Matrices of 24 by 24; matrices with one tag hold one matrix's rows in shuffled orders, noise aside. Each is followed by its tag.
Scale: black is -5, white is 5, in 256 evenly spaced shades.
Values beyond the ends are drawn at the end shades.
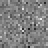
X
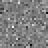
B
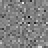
X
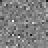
B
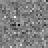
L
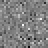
X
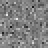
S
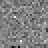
L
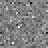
B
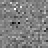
L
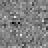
L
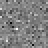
S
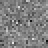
B
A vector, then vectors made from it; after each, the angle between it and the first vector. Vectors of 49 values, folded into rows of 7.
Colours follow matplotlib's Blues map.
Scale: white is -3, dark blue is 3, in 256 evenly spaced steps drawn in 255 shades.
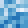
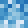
partly opposed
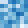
orthogonal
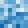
nearly parallel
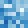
partly aligned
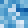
partly opposed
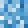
orthogonal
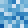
partly aligned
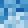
nearly opposite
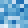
partly opposed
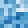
nearly parallel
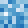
partly aligned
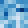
nearly opposite
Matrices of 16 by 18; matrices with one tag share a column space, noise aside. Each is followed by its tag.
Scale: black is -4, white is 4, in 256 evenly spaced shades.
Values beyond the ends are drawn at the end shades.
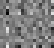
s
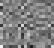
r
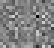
r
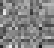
s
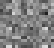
s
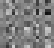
s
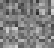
s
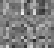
s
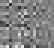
r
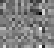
s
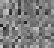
s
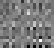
s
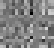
s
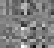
s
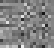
r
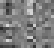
s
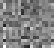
s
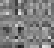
s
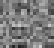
s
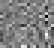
r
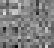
s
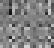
s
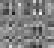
s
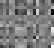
s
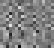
r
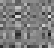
r
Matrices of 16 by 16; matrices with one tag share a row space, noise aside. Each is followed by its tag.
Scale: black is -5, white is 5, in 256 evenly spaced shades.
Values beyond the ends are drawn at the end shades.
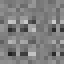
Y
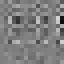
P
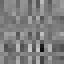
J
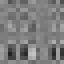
Y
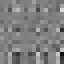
P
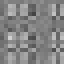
Y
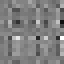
P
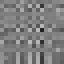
J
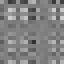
Y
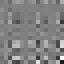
P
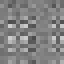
Y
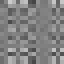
Y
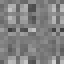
Y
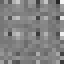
P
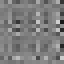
P
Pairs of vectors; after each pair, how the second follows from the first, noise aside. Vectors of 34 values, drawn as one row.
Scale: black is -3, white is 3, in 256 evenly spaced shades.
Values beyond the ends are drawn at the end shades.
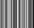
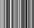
wrapped around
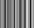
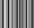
wrapped around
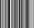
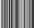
wrapped around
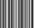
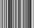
sign-scrambled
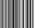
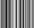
wrapped around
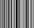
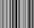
sign-scrambled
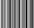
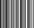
negated
